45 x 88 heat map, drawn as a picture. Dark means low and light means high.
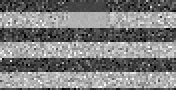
Horizontal stripes repeat 3 times down the table. In the top middle lies a patch that is calmer than the rest. The top middle is the smoothest part.
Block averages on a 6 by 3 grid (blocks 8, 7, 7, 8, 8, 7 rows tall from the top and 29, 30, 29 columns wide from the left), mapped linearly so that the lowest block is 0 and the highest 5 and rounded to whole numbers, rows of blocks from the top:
111
555
000
555
111
555
